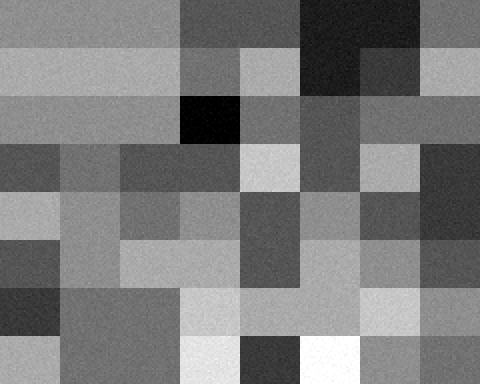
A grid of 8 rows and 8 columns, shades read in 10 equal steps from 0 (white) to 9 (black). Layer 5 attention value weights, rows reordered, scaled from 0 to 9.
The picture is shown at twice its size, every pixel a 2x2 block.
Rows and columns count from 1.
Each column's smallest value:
3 3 3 1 2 0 2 3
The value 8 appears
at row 1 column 6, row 1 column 7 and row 2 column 6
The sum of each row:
45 35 42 41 39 35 31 30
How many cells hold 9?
1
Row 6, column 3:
3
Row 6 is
6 4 3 3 6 3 4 6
